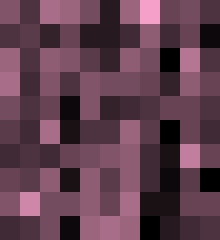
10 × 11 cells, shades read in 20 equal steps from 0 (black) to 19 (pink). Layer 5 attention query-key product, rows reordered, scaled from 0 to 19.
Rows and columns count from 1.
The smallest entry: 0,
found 4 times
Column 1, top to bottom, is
10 6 12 13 9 7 5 8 10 5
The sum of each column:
85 70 93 59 88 67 101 72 33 93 54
